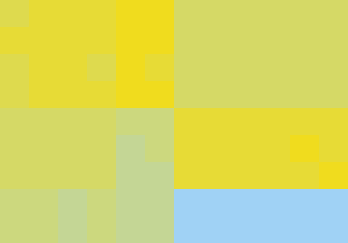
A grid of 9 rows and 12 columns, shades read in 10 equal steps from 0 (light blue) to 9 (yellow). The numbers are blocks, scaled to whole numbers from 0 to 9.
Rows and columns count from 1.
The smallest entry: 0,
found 12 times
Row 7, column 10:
8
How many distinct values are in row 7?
4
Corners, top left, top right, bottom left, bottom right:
7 6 5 0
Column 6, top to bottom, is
9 9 8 9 5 5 4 4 4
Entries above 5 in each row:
12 12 12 12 10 10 10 0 0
